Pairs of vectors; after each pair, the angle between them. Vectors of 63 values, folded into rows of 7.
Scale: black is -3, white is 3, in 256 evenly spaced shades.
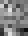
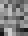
nearly parallel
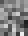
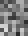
partly aligned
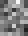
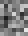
orthogonal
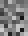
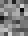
orthogonal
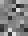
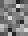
nearly opposite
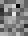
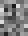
nearly opposite
